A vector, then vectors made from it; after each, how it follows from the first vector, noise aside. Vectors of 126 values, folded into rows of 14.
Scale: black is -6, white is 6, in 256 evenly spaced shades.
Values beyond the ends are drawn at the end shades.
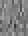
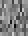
scaled up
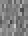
sign-scrambled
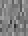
copied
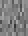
copied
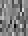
scaled up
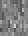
sign-scrambled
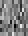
scaled up
